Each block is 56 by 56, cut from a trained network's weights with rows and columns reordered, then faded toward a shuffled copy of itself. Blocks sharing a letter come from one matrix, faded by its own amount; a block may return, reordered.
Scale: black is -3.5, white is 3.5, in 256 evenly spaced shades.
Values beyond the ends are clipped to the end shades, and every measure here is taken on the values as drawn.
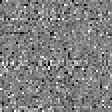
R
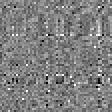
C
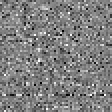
R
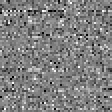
R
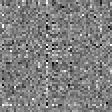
C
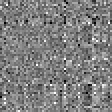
C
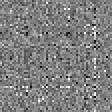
C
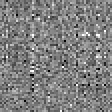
C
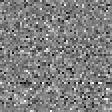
R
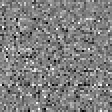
R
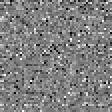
R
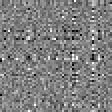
C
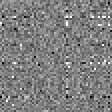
C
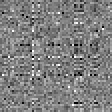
C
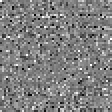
R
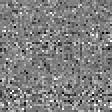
R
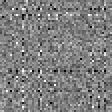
C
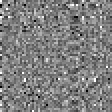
C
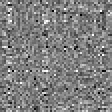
C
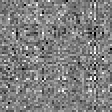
C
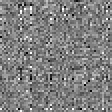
C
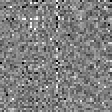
C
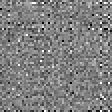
C
